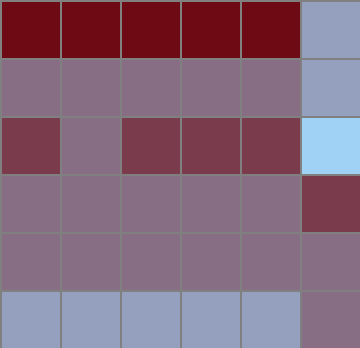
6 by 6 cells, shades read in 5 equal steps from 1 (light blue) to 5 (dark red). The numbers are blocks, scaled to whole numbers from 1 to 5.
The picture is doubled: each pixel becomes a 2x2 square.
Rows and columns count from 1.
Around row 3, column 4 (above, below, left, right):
3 3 4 4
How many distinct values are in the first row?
2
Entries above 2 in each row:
5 5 5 6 6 1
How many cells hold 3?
18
